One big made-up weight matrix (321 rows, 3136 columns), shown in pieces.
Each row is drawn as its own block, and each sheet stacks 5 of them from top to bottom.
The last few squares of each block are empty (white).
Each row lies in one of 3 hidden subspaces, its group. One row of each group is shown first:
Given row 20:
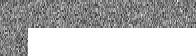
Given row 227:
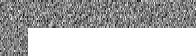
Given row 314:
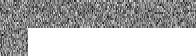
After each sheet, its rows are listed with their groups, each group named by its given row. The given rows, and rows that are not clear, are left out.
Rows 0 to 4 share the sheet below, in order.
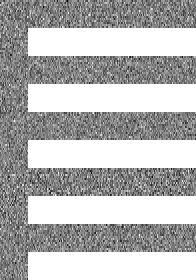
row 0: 227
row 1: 314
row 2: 20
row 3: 227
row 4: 227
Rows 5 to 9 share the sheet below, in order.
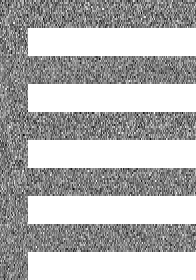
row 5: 227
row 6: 20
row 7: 20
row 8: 227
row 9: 20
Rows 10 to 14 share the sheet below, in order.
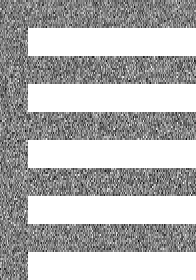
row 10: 314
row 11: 20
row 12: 314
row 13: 227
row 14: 314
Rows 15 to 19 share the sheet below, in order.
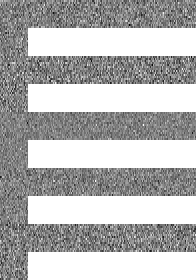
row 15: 20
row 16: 227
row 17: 227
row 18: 314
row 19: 20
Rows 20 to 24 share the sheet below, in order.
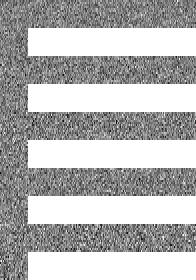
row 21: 314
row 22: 314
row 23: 227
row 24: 20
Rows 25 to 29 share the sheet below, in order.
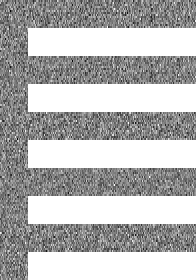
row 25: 227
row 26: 227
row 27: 314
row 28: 314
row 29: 314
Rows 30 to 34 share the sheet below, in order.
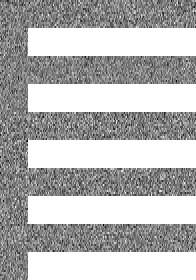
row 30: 20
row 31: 227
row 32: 314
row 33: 227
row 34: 227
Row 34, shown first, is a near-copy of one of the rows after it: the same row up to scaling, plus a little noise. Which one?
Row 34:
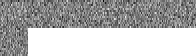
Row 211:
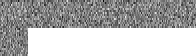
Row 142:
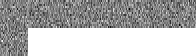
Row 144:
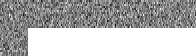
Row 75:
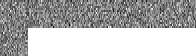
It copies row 211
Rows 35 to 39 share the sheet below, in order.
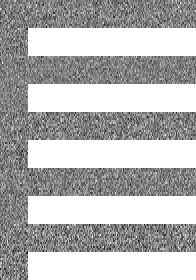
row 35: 314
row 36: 227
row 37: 20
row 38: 227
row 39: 314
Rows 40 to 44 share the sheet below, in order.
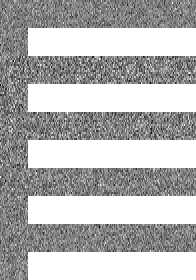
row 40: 314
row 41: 20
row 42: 227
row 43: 314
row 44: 20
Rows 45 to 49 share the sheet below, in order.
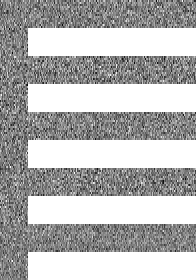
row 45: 314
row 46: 314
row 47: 314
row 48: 20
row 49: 314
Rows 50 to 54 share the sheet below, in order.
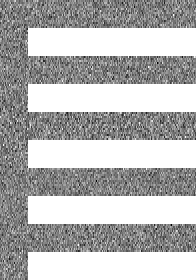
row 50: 314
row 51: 314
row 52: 227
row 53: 227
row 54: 20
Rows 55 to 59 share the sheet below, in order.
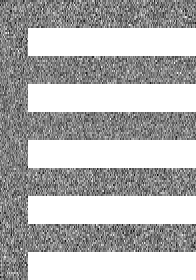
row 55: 20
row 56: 20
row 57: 227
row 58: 314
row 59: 20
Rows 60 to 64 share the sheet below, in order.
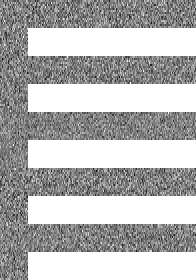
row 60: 314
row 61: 227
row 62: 227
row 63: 314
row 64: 20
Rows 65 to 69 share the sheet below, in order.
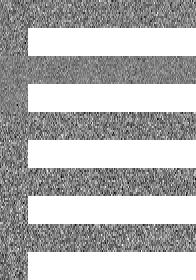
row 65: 227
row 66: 20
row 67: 314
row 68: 20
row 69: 20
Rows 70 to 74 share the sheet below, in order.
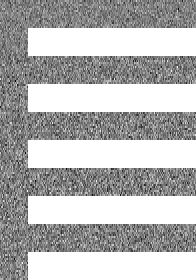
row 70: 314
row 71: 314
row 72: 20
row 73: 227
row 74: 20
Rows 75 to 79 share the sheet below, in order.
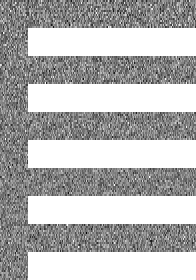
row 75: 227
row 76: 314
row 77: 314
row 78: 314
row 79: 227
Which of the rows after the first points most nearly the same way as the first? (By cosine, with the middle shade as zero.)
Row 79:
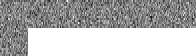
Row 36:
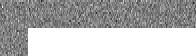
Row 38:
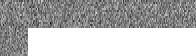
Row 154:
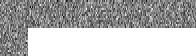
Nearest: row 38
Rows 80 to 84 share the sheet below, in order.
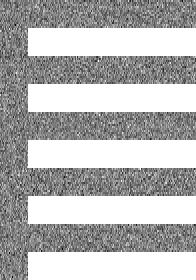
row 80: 314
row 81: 20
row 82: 20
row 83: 227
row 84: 314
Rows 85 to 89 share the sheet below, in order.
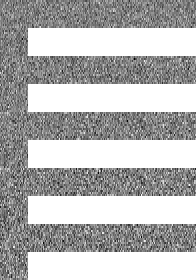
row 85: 20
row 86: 227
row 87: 20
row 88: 20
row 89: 227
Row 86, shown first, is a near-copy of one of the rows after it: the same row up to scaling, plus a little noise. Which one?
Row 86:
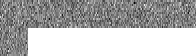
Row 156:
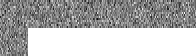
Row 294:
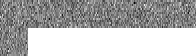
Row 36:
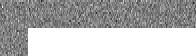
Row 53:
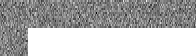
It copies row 294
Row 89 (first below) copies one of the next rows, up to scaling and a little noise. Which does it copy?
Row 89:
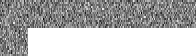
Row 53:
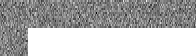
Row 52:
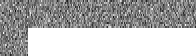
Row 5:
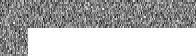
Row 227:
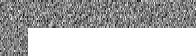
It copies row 5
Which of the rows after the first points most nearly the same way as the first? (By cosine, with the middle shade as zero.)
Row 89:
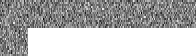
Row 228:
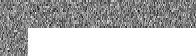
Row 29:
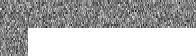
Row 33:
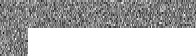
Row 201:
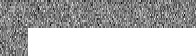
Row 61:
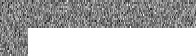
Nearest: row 61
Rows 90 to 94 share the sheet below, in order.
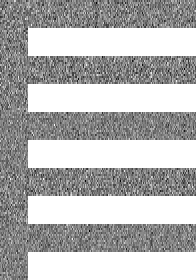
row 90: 314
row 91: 227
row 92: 227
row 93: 227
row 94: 227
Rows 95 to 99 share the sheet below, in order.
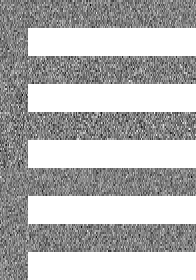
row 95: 227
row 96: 20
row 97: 20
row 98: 314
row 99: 227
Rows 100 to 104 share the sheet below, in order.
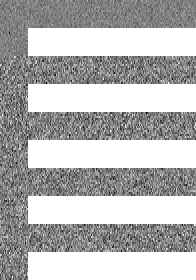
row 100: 227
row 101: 314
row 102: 227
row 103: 20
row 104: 314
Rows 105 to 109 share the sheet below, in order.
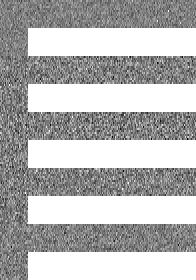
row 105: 227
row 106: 314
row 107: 227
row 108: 20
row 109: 314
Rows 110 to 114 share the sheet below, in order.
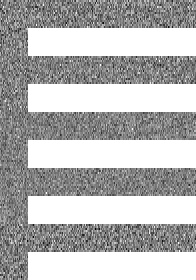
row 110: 314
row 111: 227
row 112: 20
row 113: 20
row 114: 227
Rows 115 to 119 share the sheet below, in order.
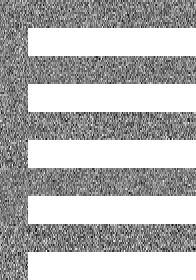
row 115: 20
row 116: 20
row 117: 314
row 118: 20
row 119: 314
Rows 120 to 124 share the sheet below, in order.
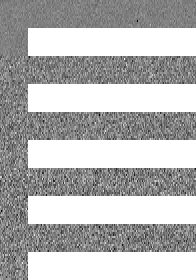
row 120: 20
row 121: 227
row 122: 20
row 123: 314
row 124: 20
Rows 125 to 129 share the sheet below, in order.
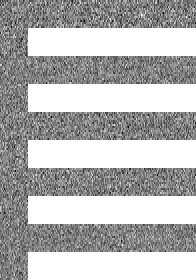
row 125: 20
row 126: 314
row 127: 20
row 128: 314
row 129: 20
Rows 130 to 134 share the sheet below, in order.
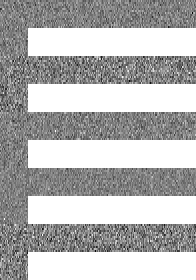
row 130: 314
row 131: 20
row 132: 20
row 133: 227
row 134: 314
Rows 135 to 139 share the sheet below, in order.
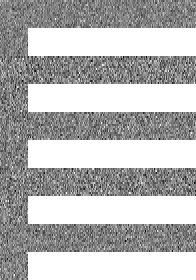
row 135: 20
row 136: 227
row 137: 20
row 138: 20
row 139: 314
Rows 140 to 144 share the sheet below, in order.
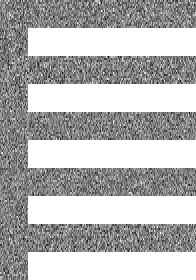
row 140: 20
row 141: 227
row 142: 227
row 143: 20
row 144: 227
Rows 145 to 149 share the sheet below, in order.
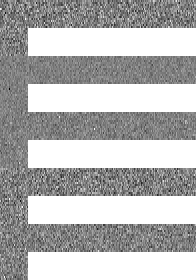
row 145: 314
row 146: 227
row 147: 20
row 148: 20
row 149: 314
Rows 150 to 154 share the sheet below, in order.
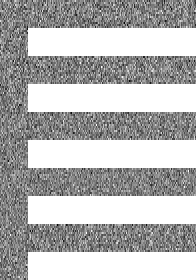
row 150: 314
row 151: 20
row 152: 227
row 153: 227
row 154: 227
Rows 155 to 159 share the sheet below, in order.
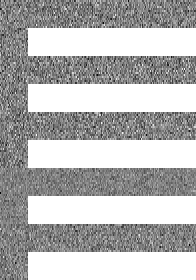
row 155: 314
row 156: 227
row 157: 20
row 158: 20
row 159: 227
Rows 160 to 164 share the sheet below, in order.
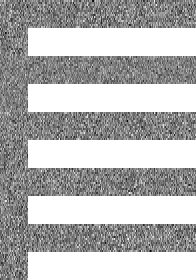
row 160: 20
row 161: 314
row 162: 20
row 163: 20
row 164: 20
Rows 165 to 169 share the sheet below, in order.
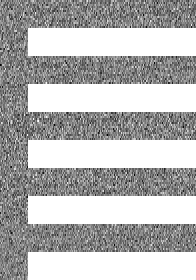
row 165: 227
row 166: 314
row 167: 227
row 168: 314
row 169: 227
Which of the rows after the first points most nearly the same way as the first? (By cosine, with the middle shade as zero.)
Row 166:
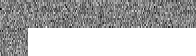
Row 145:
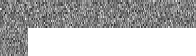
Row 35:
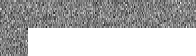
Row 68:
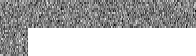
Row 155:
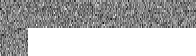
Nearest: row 155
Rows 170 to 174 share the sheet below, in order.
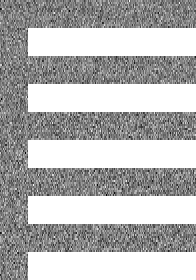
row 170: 314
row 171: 314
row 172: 20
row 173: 20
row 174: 314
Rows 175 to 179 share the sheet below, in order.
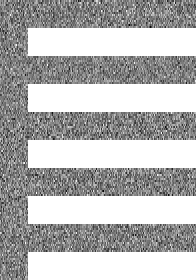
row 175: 20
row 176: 314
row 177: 227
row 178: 314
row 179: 314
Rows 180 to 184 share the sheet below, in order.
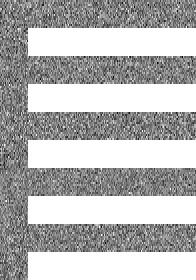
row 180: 314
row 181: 314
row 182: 20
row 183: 20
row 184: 20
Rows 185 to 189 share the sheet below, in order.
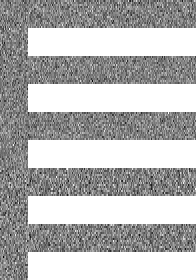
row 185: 314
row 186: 314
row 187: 227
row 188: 227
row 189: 227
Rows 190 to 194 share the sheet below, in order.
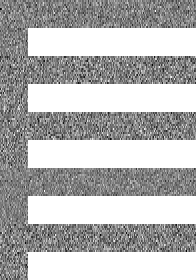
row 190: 314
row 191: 20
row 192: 227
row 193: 314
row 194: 314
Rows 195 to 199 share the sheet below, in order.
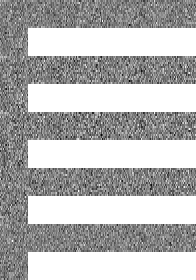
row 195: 20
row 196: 20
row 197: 20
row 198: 227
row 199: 20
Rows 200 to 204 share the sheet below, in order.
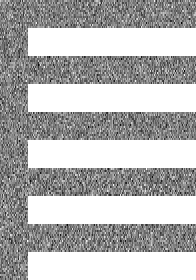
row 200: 20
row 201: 227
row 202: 227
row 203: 227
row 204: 227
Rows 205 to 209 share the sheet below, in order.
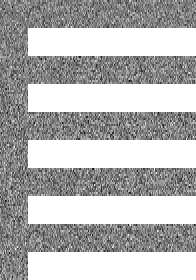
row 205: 314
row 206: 20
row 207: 20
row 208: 20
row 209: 314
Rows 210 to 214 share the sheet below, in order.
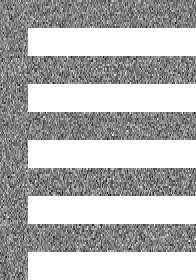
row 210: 227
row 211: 227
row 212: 314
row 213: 227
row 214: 20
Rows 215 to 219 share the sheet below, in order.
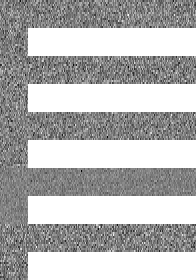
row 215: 20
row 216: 314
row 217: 227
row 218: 227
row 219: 20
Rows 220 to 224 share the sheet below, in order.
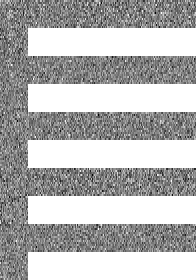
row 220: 20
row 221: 227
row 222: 227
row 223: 314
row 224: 20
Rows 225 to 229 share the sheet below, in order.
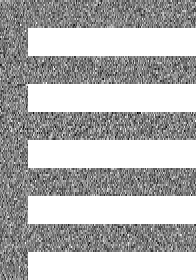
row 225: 20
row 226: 314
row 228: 227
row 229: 314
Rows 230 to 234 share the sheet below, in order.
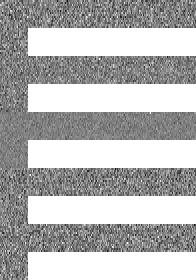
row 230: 227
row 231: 20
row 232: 314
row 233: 227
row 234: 314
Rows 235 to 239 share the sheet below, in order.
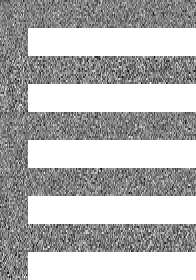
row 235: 20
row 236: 20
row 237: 20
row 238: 20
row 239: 227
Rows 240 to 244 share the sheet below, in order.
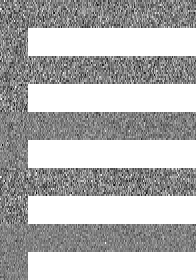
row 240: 314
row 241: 227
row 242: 20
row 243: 314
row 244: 20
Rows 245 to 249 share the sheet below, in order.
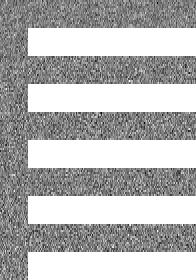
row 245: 20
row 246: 20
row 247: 20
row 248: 227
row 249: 314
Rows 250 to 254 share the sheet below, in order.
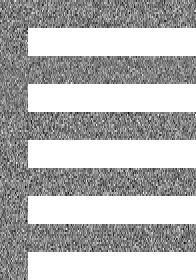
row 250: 314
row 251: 314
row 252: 227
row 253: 314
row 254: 227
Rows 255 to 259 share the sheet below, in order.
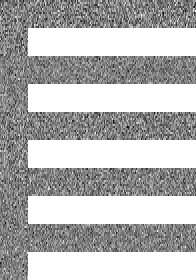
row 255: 20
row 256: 20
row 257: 20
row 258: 227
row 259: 314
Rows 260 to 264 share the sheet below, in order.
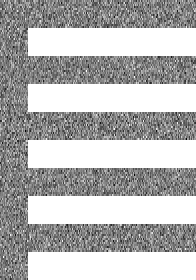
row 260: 314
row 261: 20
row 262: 314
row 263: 314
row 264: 227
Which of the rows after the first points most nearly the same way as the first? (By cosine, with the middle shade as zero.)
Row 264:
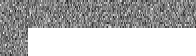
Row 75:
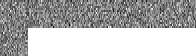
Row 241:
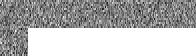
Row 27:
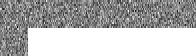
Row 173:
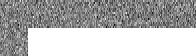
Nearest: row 75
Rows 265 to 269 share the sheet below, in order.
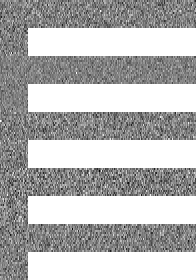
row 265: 314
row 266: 314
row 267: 314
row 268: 20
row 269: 227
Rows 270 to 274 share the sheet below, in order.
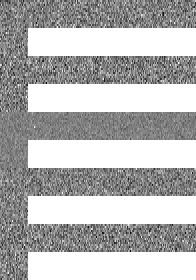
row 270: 20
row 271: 314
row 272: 227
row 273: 314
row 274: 227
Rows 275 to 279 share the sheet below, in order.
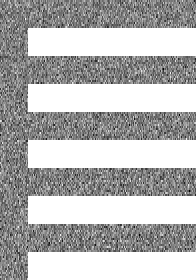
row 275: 314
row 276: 20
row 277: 314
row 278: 227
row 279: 227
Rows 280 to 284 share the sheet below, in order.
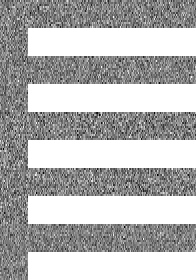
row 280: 227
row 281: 20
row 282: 20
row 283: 314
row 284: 227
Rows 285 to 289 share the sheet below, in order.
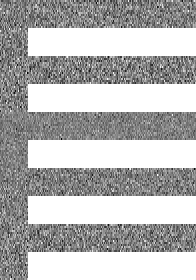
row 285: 314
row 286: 227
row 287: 20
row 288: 314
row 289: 227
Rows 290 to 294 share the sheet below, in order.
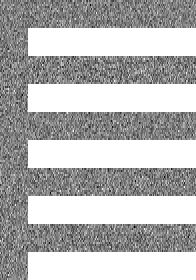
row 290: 227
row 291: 20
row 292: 227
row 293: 227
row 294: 227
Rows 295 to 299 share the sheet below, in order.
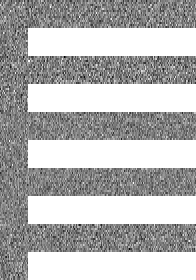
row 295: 227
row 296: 20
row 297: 314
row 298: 227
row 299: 20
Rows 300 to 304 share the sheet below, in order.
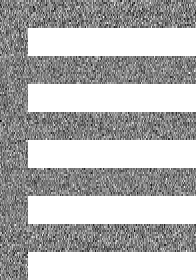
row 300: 227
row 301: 20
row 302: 314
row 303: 227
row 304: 314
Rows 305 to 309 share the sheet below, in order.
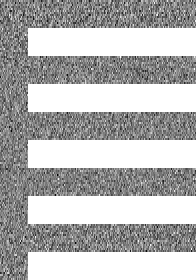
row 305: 227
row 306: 314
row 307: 227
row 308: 20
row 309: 227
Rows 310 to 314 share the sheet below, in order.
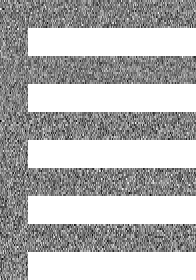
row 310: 314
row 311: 314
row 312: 314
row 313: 20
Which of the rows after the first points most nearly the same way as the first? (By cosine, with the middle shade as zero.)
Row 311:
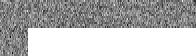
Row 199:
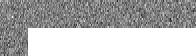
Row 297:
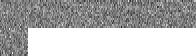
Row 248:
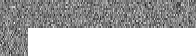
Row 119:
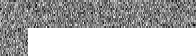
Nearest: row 119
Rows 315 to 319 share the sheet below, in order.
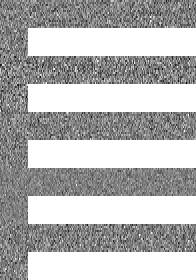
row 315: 227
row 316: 314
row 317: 227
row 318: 314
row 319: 227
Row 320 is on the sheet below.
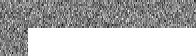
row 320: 314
